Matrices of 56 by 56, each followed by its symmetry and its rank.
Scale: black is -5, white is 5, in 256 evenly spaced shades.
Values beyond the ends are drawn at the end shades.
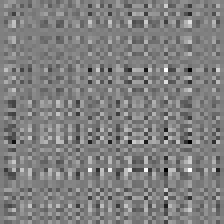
neither, rank two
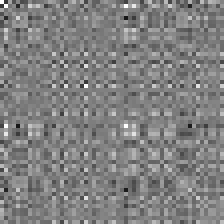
symmetric, rank three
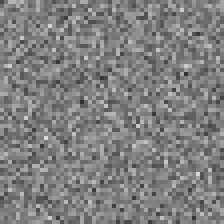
neither, full rank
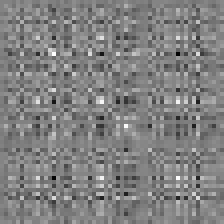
symmetric, rank three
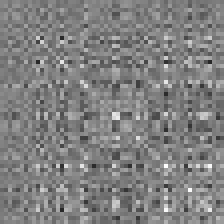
symmetric, rank three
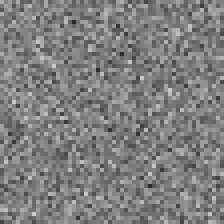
neither, full rank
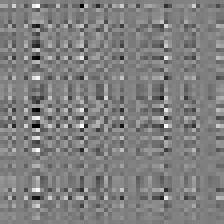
neither, rank two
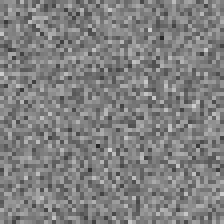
neither, full rank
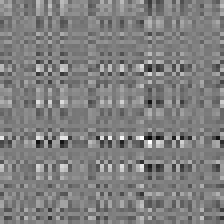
neither, rank two
